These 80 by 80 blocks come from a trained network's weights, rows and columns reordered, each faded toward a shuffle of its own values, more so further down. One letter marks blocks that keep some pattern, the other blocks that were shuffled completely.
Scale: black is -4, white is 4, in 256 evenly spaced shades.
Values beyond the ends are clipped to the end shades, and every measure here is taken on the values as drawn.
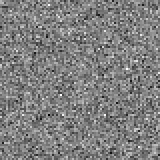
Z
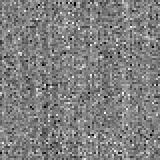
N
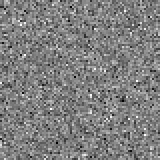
Z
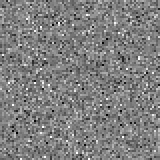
Z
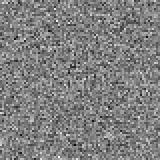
N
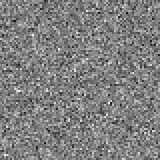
Z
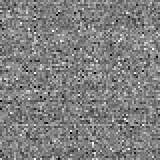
N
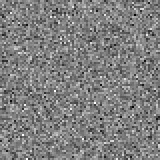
Z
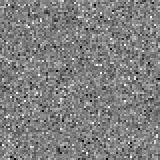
Z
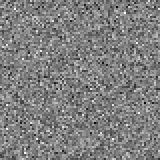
Z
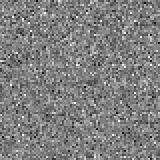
N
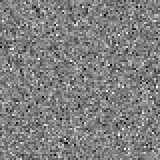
Z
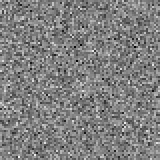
Z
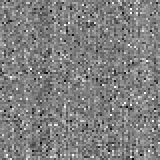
N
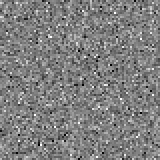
Z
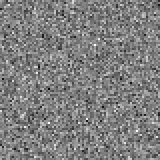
Z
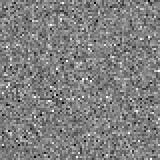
Z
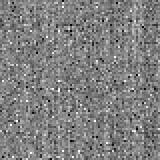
N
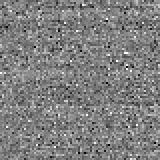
N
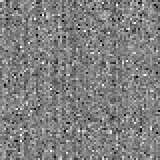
N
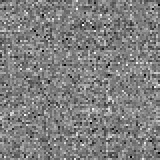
N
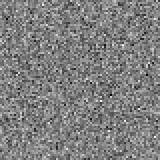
Z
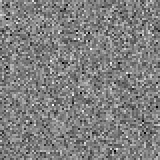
N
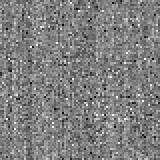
N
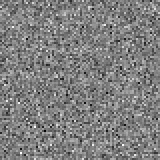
Z
